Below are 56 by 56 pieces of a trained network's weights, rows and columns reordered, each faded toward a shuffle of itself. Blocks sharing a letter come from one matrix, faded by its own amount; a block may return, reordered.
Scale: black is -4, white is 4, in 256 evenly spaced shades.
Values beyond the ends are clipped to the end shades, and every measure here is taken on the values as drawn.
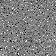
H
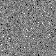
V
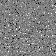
H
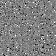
H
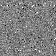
V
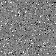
H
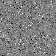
H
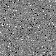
H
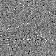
V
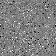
H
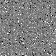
H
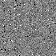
V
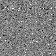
V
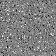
H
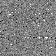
V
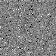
V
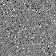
H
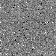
V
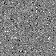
V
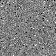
V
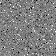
H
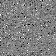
H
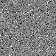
V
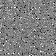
H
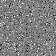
H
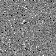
V
